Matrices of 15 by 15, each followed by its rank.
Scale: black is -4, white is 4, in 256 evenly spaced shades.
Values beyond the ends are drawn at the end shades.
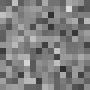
full rank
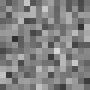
full rank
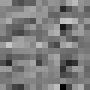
three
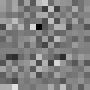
three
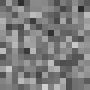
full rank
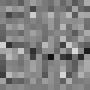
three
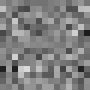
three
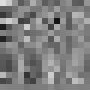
three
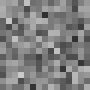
full rank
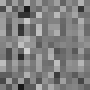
three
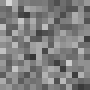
full rank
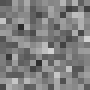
full rank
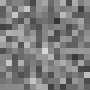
full rank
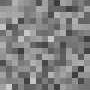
full rank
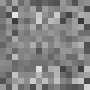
three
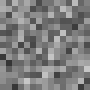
full rank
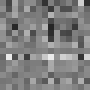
three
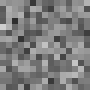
full rank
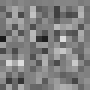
three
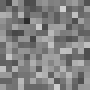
full rank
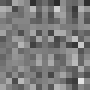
three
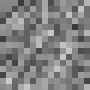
full rank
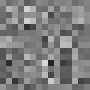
three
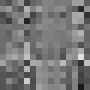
three
